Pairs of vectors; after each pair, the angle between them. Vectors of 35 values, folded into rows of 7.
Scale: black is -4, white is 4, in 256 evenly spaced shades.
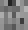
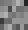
orthogonal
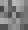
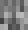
partly opposed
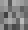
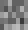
nearly opposite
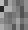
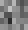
partly aligned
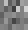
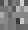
partly aligned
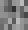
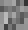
orthogonal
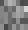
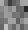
nearly opposite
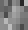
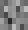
orthogonal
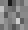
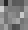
partly aligned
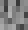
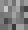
partly opposed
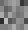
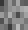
partly aligned
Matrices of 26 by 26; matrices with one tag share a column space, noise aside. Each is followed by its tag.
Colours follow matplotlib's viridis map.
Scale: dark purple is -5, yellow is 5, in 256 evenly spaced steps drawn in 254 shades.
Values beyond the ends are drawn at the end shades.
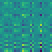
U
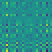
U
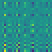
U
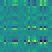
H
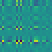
H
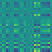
U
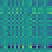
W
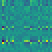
H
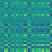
U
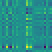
W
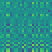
U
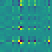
H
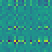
H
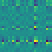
H
